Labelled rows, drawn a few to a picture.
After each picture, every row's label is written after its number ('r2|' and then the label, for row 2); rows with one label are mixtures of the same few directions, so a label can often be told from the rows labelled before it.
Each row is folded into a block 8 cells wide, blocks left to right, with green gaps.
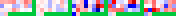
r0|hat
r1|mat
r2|mat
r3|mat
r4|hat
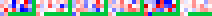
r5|mat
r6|mat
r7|mat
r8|mat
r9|hat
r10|mat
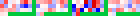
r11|mat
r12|hat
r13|hat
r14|hat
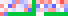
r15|hat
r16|hat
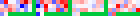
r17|mat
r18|mat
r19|hat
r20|hat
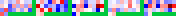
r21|hat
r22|mat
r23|mat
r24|hat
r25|mat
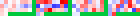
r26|mat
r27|hat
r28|mat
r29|hat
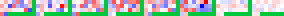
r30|hat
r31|mat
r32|hat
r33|mat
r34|hat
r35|mat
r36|hat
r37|hat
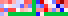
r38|hat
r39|mat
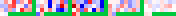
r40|mat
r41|mat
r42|mat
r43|hat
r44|mat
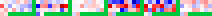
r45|mat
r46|mat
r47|hat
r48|hat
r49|hat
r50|hat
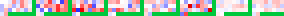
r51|hat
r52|mat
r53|hat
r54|hat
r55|hat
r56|hat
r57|mat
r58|hat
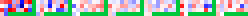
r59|hat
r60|mat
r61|mat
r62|hat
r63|mat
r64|mat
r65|mat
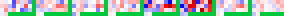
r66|mat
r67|mat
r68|mat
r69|mat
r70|mat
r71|mat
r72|mat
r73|mat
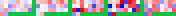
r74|hat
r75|hat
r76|hat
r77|hat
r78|hat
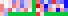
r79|hat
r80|mat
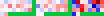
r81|hat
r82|mat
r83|mat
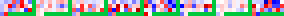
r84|hat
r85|mat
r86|hat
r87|hat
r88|mat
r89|mat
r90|mat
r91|hat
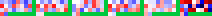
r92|hat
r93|hat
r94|hat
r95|hat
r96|hat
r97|hat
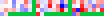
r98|mat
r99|mat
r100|hat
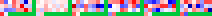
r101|mat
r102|hat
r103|mat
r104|hat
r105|hat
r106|hat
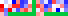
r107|hat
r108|mat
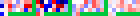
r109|mat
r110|mat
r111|hat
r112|mat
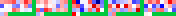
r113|hat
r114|hat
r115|mat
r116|hat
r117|hat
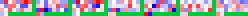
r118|mat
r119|hat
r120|mat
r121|hat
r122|hat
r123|hat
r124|mat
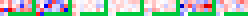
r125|hat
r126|hat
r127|mat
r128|mat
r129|hat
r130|mat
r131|mat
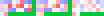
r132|hat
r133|hat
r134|mat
